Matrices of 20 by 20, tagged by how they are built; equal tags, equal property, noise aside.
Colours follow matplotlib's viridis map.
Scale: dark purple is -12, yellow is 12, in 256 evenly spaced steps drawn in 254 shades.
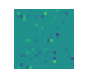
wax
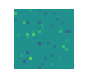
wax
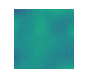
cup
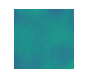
cup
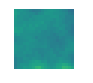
cup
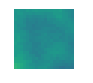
cup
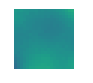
cup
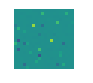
wax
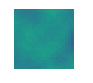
cup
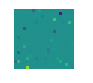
wax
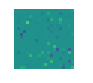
wax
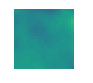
cup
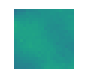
cup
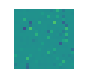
wax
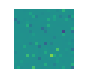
wax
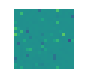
wax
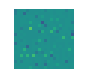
wax
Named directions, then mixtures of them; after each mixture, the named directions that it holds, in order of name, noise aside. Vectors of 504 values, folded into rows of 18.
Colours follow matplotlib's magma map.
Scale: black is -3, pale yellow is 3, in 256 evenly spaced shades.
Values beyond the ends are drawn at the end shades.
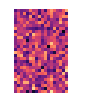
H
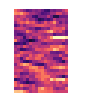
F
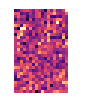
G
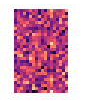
H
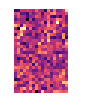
G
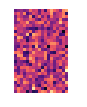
H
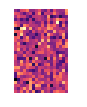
G, H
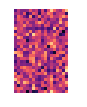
H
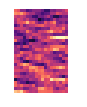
F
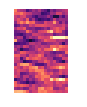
F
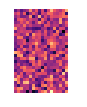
H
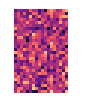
H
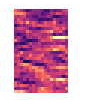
F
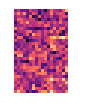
F, H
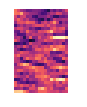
F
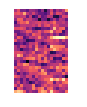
F, H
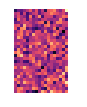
G, H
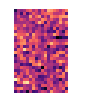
F, H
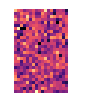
G
